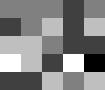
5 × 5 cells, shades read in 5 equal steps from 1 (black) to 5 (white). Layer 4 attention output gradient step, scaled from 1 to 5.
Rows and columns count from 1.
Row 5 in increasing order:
2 2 3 4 4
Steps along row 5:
same up down up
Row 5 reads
2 2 4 3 4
